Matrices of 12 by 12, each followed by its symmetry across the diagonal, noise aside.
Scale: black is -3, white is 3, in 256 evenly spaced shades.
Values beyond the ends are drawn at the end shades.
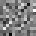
antisymmetric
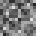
symmetric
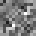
symmetric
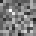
symmetric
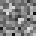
symmetric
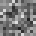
symmetric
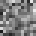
antisymmetric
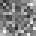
symmetric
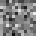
antisymmetric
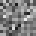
antisymmetric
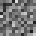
symmetric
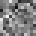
antisymmetric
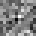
antisymmetric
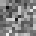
symmetric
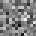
antisymmetric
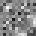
symmetric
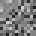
symmetric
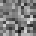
antisymmetric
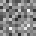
symmetric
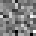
antisymmetric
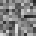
antisymmetric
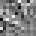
antisymmetric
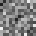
symmetric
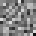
symmetric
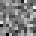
antisymmetric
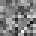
antisymmetric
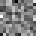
antisymmetric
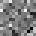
symmetric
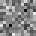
symmetric
